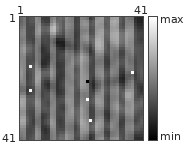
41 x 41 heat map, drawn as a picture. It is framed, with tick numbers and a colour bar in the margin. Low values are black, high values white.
Six lone cells stand out: five far higher and one far lower than their neighbours. On average the colour sits 40% of the way up the scale. Stripes running up and down repeat 8 times from left to right.
